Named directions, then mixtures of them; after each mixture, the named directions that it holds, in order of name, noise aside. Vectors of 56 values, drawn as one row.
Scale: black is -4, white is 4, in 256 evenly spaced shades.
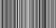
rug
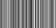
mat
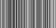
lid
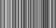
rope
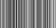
lid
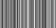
mat, rug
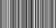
mat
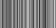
lid, rug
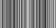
lid, rug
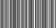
mat, rug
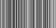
lid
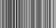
lid, rope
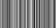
mat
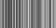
lid, rope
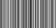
mat, rope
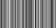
lid, mat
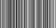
lid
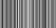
rug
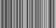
rope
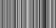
rope, rug
